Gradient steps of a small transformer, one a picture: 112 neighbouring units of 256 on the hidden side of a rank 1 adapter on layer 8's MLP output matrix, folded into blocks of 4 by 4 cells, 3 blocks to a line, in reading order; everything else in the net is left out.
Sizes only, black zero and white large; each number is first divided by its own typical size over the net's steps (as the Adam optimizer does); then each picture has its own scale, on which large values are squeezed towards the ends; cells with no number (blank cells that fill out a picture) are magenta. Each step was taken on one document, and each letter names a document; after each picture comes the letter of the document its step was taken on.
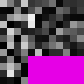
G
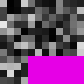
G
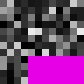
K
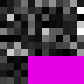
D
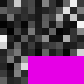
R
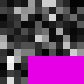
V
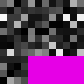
K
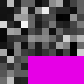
G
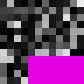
K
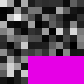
G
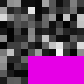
K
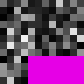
G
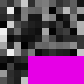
D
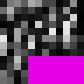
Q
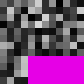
Q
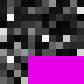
R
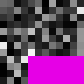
R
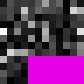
D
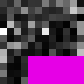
D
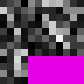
Q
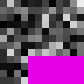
K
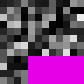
K
